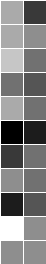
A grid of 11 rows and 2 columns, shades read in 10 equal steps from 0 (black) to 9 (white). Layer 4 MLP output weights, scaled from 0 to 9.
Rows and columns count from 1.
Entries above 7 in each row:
0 0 0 0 0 0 0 0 0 1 0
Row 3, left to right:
7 4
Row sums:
8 11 11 7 10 1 6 9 4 14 10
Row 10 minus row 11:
4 0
